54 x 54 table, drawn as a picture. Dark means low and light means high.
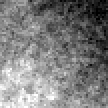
Histogram: bell-shaped. Ninth with the lowest average: top right. Slope: up to the bottom left. Ninth with the highest average: bottom left.
